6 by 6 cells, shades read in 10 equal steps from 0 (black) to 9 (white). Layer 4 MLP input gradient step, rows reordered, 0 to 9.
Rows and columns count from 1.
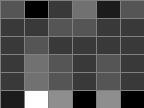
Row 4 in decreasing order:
4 3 3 2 2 2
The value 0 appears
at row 1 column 2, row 6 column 4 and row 6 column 6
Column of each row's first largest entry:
4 3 2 2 2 2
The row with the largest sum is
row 6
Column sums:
12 22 18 13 16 11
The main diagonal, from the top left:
3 2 2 2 3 0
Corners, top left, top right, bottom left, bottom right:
3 3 1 0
